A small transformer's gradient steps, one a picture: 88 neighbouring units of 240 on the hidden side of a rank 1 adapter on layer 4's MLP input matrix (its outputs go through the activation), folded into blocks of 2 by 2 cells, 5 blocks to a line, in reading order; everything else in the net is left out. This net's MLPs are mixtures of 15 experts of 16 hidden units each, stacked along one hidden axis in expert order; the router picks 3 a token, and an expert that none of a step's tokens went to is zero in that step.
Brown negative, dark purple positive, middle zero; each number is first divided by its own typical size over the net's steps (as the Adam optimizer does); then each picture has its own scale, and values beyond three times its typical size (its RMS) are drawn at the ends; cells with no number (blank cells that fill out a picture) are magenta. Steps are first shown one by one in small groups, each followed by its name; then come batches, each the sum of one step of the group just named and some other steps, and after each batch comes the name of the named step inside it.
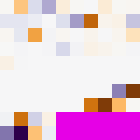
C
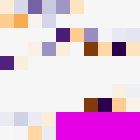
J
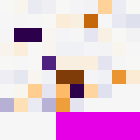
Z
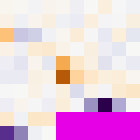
Z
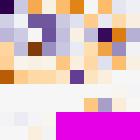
J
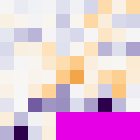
Z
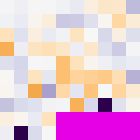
C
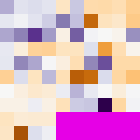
Z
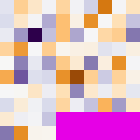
Z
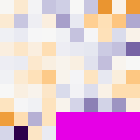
C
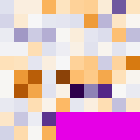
Z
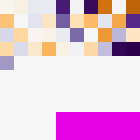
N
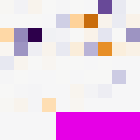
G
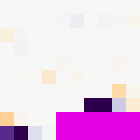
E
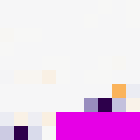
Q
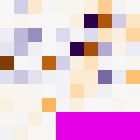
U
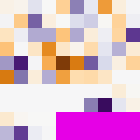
E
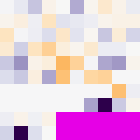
Q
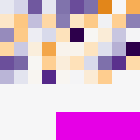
N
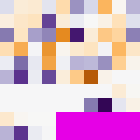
E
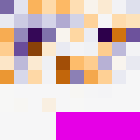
G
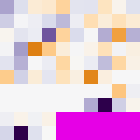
Q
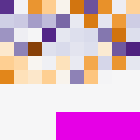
N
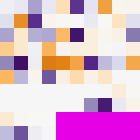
E
